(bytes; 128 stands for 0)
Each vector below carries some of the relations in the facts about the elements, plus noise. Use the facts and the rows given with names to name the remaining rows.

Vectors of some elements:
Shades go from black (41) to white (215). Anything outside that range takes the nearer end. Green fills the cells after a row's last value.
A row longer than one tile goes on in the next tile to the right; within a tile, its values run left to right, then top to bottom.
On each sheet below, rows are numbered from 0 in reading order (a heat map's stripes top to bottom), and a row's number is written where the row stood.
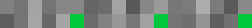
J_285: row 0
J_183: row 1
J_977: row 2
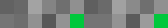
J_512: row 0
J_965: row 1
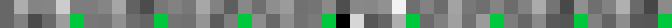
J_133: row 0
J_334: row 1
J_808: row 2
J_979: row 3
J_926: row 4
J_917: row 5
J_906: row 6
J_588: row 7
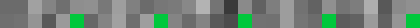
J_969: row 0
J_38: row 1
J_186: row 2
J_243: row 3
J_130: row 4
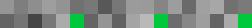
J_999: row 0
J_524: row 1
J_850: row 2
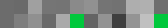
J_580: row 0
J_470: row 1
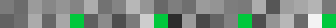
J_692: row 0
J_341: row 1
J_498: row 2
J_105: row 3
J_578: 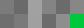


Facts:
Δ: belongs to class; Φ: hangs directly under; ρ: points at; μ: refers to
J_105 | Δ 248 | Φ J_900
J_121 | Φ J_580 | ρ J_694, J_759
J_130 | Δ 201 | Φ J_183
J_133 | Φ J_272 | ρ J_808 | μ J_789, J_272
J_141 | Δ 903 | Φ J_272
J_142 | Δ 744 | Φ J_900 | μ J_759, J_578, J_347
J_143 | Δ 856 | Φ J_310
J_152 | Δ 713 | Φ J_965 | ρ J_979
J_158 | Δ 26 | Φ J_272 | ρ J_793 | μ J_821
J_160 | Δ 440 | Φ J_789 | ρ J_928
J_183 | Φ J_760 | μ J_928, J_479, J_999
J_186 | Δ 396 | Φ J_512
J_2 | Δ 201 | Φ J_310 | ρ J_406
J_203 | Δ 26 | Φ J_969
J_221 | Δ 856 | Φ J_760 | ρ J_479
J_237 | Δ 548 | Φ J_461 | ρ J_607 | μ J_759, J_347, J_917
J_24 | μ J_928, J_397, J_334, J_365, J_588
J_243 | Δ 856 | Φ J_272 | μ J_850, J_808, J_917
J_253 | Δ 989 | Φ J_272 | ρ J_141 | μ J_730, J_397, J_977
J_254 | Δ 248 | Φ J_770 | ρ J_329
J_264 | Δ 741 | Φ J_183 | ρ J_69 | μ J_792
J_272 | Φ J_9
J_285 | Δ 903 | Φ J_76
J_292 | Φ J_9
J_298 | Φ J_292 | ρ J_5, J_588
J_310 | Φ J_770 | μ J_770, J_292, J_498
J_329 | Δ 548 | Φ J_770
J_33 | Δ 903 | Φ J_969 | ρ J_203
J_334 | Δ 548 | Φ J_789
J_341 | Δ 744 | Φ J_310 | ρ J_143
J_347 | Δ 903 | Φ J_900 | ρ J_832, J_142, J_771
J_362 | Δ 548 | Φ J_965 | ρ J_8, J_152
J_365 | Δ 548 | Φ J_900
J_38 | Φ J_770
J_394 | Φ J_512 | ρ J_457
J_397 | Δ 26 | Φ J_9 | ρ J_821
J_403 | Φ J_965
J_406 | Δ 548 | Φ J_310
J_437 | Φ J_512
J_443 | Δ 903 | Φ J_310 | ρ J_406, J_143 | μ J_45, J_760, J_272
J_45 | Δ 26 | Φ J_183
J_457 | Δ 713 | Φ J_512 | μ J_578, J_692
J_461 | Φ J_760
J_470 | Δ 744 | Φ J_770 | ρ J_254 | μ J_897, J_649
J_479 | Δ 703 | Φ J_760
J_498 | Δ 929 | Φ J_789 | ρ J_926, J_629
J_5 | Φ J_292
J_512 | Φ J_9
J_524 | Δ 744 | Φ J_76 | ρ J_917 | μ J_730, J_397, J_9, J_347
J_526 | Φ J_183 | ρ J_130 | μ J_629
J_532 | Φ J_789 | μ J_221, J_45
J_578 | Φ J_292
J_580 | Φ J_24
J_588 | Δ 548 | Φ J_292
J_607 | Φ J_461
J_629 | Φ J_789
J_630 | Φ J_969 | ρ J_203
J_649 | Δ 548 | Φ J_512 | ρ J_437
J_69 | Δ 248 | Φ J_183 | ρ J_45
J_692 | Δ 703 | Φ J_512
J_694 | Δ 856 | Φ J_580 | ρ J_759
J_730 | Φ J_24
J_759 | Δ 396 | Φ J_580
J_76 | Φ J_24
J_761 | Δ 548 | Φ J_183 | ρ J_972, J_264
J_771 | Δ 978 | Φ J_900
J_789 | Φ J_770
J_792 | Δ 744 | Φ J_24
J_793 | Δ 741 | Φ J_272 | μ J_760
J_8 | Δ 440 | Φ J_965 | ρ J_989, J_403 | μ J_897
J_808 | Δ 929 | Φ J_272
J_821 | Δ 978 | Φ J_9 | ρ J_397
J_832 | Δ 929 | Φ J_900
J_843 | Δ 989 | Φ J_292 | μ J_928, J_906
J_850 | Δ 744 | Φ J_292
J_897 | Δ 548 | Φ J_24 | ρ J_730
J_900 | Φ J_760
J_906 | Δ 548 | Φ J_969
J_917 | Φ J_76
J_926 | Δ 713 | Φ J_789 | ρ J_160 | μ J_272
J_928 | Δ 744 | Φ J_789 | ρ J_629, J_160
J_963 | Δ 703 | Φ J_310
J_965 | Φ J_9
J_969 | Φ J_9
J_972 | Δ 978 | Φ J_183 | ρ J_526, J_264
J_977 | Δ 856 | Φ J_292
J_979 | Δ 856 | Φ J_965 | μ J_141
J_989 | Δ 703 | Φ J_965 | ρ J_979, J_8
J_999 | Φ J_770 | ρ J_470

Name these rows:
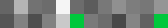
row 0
J_443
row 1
J_253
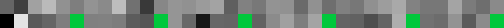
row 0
J_928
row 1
J_771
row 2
J_821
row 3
J_532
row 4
J_33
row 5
J_203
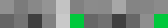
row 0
J_264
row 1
J_221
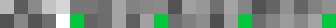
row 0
J_69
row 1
J_141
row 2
J_272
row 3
J_24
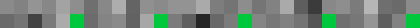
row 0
J_526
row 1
J_760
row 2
J_761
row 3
J_759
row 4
J_832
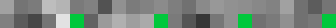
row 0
J_152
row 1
J_142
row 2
J_397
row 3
J_143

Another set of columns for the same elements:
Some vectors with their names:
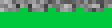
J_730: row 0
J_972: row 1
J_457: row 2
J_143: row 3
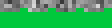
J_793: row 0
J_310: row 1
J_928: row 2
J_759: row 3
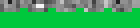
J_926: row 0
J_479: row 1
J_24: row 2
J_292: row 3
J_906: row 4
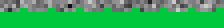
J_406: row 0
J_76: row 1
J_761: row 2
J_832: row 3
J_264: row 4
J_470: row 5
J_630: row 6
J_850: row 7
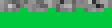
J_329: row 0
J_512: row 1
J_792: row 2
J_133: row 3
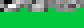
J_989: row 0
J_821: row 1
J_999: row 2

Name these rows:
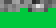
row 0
J_649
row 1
J_963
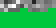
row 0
J_979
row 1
J_977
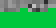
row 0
J_365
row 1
J_45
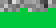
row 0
J_498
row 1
J_629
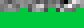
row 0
J_186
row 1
J_771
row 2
J_8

